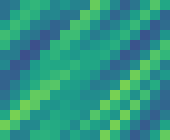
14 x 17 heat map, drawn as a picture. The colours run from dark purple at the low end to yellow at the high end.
Calmest part: centre. Ninth with the highest average: bottom left. Grain: diagonal, up to the right.
